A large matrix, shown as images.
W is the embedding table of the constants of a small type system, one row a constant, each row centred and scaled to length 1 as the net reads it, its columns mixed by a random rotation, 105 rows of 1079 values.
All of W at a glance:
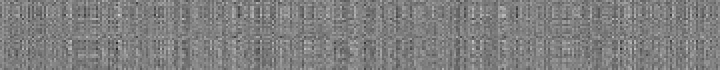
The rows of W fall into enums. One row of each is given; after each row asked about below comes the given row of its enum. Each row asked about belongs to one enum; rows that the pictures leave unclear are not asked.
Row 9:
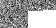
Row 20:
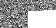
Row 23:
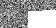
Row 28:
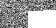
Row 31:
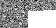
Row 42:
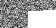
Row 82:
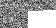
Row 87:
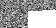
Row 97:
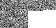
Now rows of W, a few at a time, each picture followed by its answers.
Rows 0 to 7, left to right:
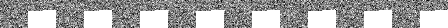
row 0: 20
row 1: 82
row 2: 20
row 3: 28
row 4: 28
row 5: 23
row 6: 42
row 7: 31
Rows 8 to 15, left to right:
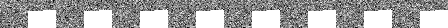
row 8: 28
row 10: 23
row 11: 87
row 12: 87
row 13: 20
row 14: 23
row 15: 82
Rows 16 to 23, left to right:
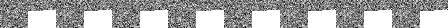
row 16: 42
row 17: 23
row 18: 87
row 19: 82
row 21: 23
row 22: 23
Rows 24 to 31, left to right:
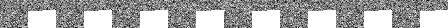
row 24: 87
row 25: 87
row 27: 82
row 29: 82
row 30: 87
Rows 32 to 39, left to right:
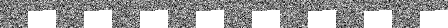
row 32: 20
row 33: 42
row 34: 97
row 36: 82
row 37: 23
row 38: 28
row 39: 42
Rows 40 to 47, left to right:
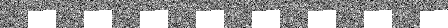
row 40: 97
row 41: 31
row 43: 82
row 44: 23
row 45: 82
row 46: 31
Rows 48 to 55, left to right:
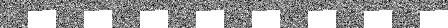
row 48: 23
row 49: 82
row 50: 9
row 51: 42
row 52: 31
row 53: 9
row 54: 28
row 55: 28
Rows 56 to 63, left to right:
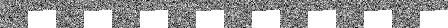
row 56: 9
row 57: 97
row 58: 31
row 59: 82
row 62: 23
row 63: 42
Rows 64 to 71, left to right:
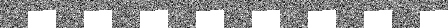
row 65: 31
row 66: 97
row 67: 23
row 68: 31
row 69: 23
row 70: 42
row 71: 28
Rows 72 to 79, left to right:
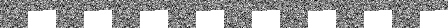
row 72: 42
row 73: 42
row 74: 42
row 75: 20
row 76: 82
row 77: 31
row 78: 20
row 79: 42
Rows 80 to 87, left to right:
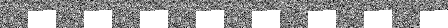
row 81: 31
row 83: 82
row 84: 82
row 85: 28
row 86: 42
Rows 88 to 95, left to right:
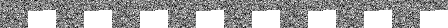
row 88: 31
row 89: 20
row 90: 97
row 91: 42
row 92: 20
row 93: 97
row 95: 82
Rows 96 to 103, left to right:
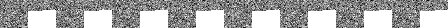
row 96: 87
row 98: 42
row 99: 31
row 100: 23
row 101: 87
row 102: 31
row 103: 31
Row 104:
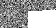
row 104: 23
